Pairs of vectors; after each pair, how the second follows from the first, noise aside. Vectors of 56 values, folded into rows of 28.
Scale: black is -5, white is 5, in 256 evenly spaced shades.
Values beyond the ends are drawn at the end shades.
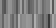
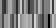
scaled up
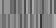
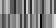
scaled up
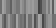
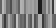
scaled up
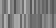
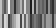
scaled up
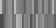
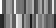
scaled up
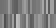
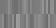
shrunk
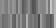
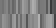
negated
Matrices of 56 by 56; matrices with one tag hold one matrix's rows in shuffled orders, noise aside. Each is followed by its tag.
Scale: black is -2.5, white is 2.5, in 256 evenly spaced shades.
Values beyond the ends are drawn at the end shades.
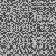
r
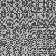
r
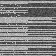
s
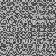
r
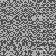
r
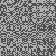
r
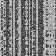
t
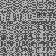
r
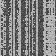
t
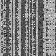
t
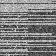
s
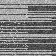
s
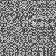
r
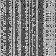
t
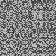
r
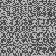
r
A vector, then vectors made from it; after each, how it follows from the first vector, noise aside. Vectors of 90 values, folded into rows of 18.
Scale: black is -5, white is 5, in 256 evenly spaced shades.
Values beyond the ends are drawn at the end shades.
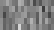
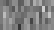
negated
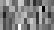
scaled up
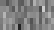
negated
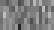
negated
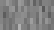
shrunk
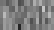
negated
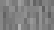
shrunk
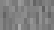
shrunk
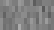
shrunk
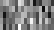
scaled up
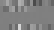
partly zeroed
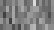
reversed
